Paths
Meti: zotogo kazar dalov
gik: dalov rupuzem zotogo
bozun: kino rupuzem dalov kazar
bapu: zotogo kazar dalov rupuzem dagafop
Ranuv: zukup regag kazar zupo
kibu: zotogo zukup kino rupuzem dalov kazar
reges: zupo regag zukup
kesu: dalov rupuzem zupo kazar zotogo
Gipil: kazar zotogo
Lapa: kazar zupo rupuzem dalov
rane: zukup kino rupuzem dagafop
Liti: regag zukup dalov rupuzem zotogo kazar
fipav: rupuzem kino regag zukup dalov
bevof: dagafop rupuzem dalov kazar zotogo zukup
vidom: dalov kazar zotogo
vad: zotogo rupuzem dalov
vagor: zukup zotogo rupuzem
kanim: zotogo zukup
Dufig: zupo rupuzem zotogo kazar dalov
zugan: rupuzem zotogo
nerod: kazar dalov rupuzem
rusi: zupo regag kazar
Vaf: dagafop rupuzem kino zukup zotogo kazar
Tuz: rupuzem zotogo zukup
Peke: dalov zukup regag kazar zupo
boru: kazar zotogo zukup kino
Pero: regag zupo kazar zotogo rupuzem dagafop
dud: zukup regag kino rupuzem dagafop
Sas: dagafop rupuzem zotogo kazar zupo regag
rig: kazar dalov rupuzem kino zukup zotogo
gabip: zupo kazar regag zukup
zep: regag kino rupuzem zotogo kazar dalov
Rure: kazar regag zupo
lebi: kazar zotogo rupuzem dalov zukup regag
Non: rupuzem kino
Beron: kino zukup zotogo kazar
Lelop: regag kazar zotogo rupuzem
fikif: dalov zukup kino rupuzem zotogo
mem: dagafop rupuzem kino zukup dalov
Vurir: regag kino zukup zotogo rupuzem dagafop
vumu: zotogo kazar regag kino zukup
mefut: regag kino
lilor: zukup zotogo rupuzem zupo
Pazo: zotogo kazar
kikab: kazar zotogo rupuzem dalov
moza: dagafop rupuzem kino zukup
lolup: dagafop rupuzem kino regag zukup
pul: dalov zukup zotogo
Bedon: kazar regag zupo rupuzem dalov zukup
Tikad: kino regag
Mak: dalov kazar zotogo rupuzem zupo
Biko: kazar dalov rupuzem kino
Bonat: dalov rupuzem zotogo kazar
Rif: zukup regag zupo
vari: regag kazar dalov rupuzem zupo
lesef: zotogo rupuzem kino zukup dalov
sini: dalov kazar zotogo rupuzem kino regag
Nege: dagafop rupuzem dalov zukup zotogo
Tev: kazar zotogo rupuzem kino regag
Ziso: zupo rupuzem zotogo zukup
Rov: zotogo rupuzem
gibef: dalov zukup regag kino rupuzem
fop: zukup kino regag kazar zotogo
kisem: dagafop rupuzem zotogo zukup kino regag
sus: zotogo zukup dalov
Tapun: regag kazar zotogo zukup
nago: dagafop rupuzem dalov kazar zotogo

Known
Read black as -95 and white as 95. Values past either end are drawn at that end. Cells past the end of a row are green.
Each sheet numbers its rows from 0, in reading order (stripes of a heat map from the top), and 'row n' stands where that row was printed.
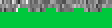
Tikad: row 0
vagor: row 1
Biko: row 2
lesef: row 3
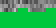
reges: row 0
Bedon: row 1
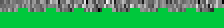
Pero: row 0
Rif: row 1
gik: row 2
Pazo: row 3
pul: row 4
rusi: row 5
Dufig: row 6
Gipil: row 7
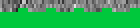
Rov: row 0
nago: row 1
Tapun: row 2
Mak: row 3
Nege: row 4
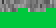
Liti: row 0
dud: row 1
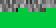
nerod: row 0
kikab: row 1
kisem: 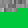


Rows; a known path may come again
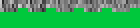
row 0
pul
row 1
sus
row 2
kibu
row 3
gabip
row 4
Nege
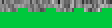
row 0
Liti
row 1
Mak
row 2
rusi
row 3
reges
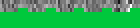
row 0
rig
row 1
Ziso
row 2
fikif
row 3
Peke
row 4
mefut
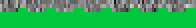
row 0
Rure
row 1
Lelop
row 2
Vurir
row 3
sini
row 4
vidom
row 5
vad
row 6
boru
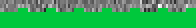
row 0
bevof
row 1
nerod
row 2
gibef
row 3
Pero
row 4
zep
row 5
kanim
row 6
Tapun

